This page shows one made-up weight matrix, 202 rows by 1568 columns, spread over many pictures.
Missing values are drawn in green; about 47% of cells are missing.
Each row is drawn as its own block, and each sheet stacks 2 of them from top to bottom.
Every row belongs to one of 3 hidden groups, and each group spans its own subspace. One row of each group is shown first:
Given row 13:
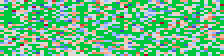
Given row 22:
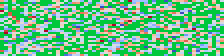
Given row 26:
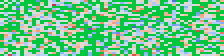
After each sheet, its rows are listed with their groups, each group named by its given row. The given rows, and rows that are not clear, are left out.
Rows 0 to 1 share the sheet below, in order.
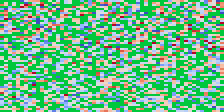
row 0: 22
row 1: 13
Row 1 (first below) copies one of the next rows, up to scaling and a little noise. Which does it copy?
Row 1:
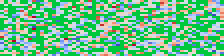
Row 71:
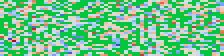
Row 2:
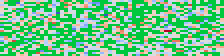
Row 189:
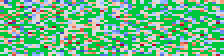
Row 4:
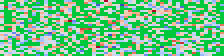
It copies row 71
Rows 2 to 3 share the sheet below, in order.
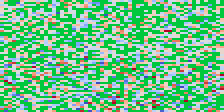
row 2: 13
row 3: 26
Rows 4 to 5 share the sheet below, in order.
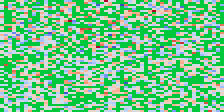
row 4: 13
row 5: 22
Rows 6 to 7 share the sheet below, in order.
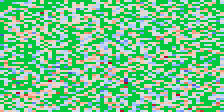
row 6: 26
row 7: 22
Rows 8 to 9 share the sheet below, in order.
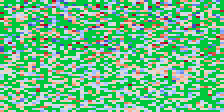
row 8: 13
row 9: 13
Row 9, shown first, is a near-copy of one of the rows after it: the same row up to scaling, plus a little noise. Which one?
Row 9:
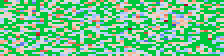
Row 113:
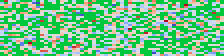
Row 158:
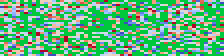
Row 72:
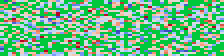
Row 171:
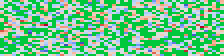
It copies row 113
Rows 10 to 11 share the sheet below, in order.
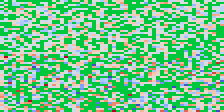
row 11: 13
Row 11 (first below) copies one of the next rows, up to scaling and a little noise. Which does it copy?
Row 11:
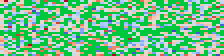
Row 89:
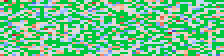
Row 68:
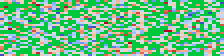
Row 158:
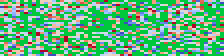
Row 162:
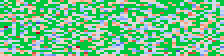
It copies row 89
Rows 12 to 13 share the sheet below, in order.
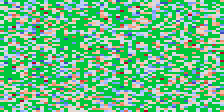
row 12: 13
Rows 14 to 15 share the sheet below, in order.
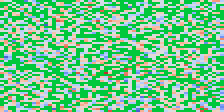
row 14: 13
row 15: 22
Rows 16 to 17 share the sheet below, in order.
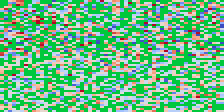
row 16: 22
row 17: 26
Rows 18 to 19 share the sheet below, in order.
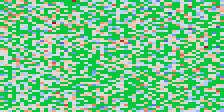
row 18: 22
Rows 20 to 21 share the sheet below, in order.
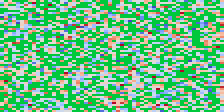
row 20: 22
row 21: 26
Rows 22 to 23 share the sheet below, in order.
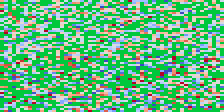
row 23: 26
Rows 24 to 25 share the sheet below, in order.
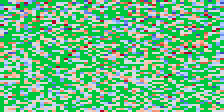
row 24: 22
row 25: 22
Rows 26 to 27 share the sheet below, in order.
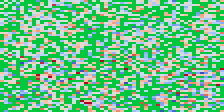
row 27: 22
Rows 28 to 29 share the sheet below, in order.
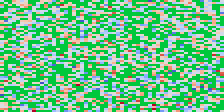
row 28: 22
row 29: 26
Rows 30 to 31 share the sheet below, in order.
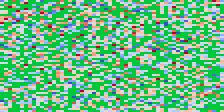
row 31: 26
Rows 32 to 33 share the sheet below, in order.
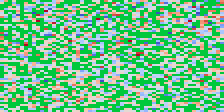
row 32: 22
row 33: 13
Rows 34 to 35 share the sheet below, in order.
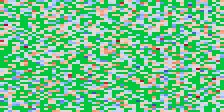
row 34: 26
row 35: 26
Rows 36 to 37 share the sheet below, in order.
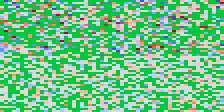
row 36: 13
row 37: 13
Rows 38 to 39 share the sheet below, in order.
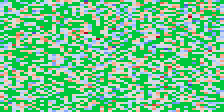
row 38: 26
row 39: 26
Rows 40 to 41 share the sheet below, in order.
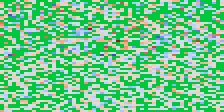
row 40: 26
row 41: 22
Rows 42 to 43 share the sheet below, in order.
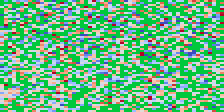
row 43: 22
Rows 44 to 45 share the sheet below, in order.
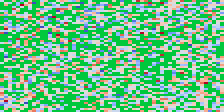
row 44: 22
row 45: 13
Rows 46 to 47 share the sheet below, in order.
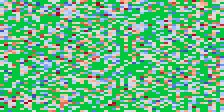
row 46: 13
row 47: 13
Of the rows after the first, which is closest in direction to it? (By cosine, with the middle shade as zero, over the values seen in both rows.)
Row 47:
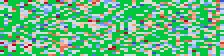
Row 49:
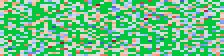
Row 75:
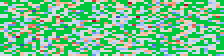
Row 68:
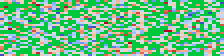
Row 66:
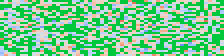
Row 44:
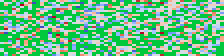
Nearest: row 75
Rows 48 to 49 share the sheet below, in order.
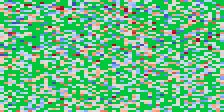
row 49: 22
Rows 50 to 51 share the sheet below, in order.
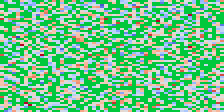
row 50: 13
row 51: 26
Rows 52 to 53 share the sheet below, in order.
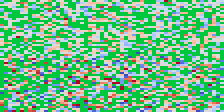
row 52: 22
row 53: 13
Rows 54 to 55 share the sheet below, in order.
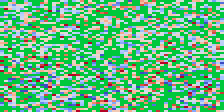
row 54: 22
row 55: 22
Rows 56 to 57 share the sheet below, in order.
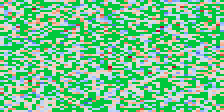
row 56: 22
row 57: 22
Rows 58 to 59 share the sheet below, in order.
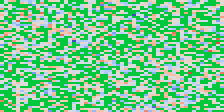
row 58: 26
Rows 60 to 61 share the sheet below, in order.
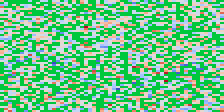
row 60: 22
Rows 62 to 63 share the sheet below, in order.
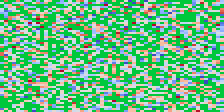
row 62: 22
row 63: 13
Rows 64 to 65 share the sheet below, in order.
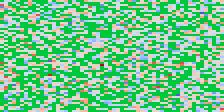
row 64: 22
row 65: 22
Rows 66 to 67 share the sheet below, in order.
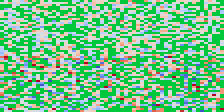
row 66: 22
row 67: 22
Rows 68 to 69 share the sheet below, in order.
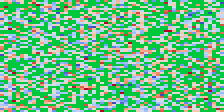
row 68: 13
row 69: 26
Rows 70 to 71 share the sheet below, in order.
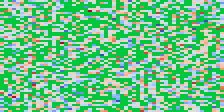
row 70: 22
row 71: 13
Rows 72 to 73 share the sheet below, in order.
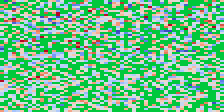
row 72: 13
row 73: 22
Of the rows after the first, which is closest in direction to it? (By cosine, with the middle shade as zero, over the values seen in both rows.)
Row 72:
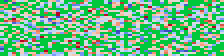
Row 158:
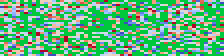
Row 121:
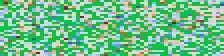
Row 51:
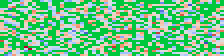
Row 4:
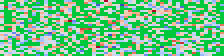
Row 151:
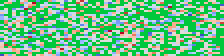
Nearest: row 158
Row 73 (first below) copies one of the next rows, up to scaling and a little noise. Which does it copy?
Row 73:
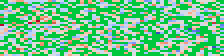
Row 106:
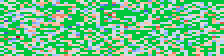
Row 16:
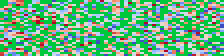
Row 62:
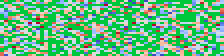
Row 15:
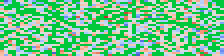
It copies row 16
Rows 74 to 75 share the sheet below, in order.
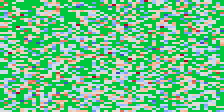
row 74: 22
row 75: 13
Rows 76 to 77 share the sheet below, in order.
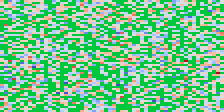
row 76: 26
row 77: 13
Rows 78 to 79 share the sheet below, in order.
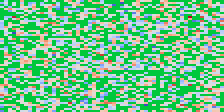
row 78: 26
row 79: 22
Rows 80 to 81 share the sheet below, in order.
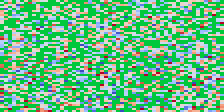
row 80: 22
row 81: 22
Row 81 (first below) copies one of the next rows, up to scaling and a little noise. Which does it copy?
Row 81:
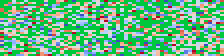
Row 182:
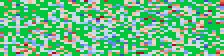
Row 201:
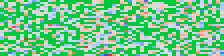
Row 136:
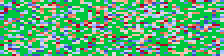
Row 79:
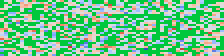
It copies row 182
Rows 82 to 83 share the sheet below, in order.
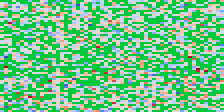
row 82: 13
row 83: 22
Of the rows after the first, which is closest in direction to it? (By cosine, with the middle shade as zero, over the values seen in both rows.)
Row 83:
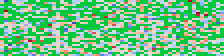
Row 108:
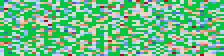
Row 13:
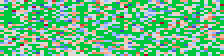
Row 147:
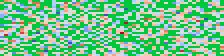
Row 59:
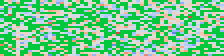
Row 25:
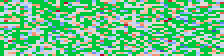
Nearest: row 108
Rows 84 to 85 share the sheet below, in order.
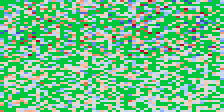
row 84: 22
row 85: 22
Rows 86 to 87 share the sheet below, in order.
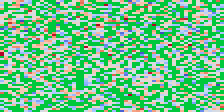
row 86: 22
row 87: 22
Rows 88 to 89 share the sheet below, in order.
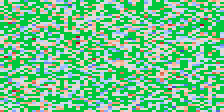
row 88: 13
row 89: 13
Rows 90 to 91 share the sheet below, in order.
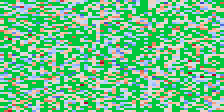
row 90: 13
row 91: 26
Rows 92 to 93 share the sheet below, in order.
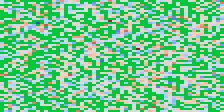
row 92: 13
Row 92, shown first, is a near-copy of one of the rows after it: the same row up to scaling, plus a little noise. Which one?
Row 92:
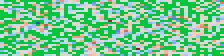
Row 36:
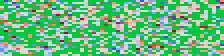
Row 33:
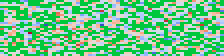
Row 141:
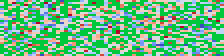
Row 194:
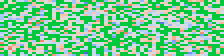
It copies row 36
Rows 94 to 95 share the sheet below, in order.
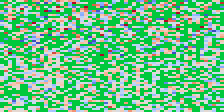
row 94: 22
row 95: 13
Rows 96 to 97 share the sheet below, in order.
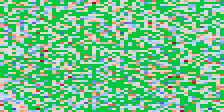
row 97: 13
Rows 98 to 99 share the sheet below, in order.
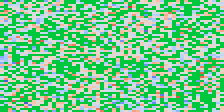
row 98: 22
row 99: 26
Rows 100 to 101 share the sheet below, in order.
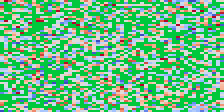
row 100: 22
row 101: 13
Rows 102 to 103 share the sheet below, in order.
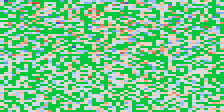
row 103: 13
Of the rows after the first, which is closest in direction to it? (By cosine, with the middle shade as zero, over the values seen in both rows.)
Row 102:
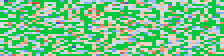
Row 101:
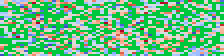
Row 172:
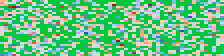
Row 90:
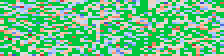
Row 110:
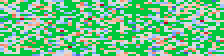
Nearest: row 101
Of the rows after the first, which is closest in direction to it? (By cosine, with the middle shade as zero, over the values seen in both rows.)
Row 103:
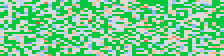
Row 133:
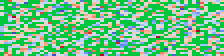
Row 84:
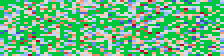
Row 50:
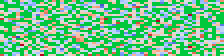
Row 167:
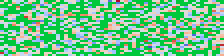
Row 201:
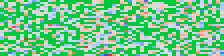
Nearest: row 167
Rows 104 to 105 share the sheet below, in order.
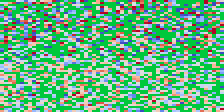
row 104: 22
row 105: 13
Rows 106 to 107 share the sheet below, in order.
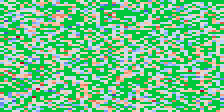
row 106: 22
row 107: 13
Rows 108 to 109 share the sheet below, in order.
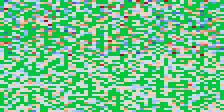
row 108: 22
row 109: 26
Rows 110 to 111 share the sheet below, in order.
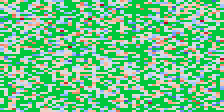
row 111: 13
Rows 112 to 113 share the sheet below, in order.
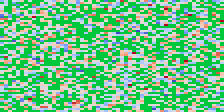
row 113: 13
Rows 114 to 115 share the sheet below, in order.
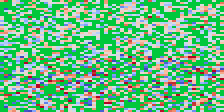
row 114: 22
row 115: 22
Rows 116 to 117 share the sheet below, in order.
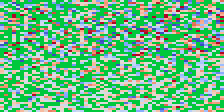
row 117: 13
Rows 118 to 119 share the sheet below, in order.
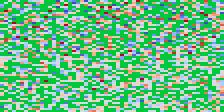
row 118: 22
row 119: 13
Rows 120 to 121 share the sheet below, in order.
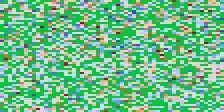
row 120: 26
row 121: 13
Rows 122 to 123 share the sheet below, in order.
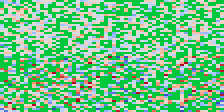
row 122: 26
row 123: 13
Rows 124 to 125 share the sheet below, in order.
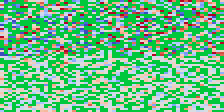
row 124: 22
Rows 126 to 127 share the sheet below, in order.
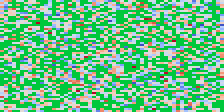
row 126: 13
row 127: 26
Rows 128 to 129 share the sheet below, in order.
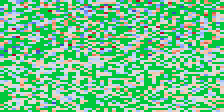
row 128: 22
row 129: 13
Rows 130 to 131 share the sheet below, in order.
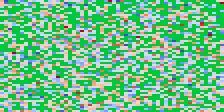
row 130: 13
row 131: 13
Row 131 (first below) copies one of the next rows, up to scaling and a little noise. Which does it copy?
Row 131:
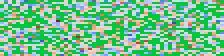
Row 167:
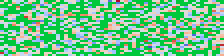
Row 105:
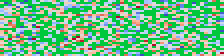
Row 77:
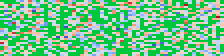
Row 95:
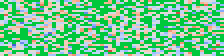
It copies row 105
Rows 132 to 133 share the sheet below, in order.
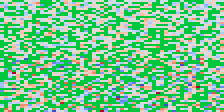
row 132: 13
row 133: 26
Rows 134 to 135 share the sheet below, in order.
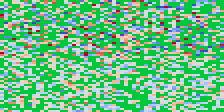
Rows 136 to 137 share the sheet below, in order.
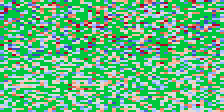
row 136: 22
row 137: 26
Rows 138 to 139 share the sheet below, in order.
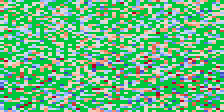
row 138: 26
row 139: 26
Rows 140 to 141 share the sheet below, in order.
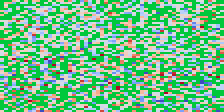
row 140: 22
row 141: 13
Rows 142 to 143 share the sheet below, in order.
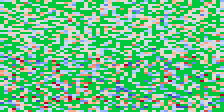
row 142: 26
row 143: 13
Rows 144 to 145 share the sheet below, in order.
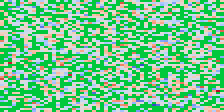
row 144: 26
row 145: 26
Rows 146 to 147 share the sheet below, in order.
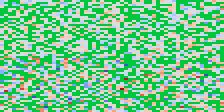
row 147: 13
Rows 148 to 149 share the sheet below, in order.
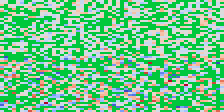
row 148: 22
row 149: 13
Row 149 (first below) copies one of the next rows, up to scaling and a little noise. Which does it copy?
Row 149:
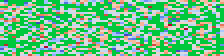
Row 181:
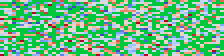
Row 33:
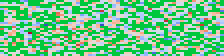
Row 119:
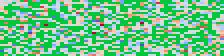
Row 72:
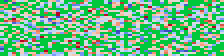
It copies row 72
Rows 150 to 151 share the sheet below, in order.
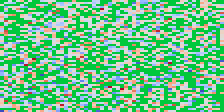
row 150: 22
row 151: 13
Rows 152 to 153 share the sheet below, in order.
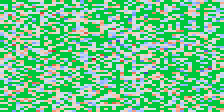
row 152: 26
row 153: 13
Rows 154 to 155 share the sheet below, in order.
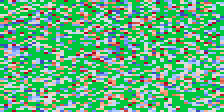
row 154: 26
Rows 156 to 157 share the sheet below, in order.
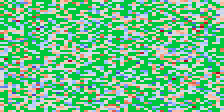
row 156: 22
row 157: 13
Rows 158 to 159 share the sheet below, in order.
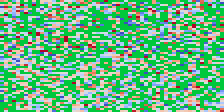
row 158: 13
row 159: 26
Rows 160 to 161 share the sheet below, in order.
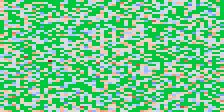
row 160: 26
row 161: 13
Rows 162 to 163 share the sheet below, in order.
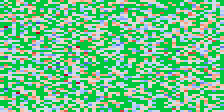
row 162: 13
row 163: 22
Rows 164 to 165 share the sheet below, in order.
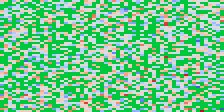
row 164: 26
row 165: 22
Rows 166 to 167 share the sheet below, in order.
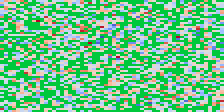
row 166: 22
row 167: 13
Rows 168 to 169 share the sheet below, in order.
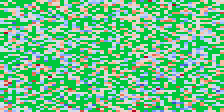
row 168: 22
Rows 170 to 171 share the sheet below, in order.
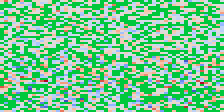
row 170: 22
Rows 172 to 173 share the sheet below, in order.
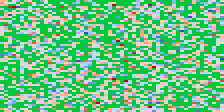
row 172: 26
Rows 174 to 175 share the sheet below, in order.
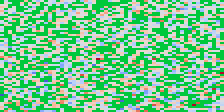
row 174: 26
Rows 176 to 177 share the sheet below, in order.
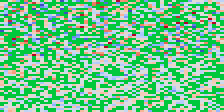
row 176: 13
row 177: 22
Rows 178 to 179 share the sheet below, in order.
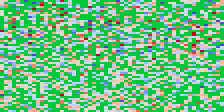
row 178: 13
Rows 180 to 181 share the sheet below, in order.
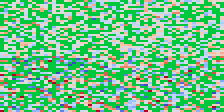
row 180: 22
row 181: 13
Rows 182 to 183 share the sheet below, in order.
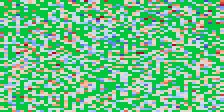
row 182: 22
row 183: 13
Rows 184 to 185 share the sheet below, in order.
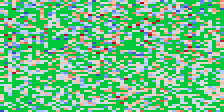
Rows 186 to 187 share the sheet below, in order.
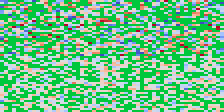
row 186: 22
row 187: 26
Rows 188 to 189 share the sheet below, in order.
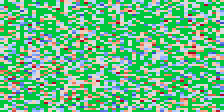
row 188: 13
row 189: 13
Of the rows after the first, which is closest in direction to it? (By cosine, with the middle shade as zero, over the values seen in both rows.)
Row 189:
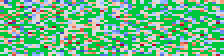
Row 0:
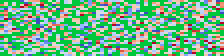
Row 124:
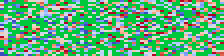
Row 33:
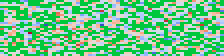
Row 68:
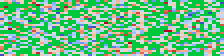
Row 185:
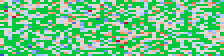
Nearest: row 33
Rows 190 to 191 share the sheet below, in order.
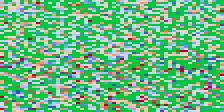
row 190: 13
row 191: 26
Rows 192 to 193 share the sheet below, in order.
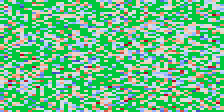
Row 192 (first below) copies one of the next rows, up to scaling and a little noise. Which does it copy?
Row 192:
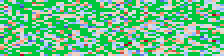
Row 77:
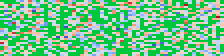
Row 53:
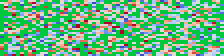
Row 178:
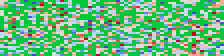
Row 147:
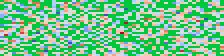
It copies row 53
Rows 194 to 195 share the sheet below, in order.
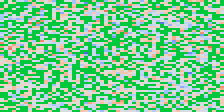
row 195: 26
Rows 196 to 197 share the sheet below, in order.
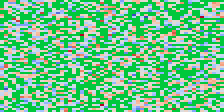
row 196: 26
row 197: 22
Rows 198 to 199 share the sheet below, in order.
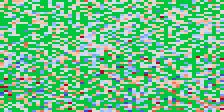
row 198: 22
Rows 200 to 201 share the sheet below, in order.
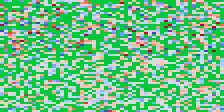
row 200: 13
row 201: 22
